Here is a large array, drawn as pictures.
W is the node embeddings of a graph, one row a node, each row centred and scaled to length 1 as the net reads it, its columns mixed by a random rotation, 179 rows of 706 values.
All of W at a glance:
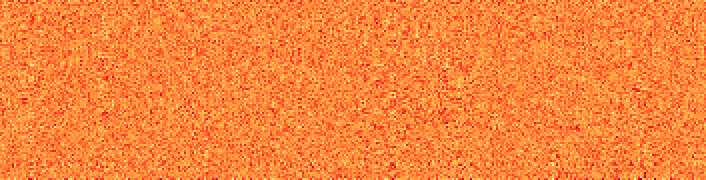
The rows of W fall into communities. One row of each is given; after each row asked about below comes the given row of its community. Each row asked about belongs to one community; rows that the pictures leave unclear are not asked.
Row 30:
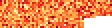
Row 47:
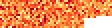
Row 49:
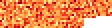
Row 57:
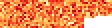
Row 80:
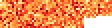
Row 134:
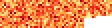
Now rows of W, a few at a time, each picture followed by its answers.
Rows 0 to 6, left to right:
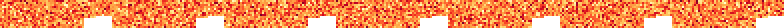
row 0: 57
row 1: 57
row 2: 49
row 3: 49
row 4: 134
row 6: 80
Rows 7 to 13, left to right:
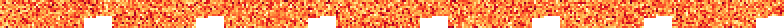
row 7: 134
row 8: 134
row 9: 47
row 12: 49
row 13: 57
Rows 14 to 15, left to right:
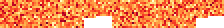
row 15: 49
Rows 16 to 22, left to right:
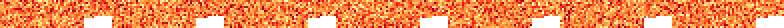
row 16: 57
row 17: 49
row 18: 49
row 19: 30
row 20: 49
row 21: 57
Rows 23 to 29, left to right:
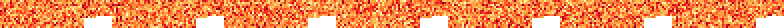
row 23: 30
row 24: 57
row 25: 80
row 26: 57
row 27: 30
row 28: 134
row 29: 57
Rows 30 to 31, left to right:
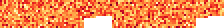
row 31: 49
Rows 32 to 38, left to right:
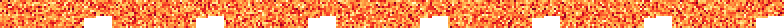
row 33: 134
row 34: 30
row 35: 134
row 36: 30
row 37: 134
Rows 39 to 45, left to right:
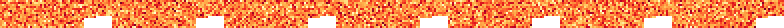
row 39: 49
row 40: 47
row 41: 47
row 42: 134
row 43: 49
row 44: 47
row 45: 30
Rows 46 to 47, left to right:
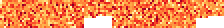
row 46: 57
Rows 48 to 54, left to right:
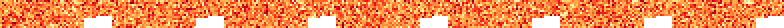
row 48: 134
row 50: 134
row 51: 47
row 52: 49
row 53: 134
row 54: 134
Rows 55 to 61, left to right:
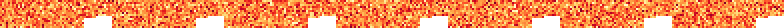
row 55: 47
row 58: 49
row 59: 47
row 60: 80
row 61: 134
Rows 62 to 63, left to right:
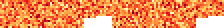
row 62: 47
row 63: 57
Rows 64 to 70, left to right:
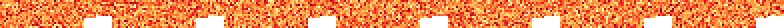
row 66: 57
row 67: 49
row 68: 134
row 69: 30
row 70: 57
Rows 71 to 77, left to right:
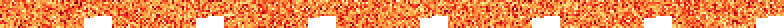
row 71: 80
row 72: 47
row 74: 134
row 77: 80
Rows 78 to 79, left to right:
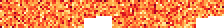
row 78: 47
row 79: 80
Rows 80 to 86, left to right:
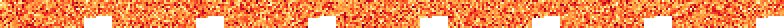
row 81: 30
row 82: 57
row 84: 30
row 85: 30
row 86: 80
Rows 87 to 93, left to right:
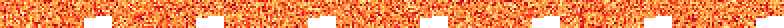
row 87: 30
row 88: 134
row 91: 47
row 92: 80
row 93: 134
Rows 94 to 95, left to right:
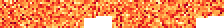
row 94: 134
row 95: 57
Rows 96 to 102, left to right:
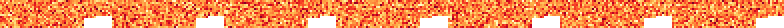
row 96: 30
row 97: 134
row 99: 49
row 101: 47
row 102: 47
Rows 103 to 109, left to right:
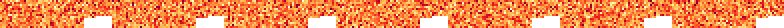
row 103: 49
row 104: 47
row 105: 57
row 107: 47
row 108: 80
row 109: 80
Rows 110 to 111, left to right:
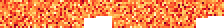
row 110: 49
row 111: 30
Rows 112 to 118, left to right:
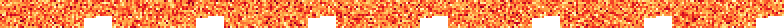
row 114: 47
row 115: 134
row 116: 80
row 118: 134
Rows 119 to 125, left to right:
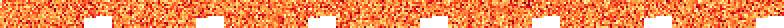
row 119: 30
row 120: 30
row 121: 134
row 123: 80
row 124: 57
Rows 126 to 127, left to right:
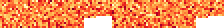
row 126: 30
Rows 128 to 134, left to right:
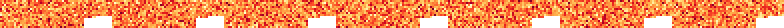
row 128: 30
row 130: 134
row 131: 30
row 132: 49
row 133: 47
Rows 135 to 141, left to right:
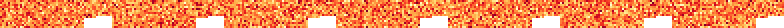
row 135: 47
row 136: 30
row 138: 49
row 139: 80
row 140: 47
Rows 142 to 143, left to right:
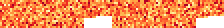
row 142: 30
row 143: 57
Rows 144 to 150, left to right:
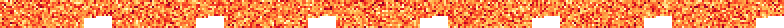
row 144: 134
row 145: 80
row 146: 57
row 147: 47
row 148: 134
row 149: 134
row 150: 80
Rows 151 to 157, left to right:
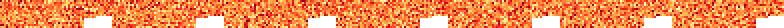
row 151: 49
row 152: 49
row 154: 57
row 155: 57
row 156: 49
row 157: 57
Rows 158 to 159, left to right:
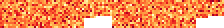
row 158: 80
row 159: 47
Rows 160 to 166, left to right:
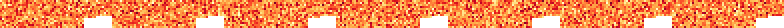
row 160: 80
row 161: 134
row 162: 57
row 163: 57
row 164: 57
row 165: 57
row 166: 47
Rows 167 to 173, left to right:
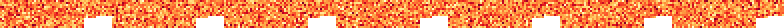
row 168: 30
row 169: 30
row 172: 30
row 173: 47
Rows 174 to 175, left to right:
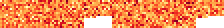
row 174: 30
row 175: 80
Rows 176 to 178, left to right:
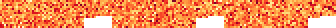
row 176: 30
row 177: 47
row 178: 57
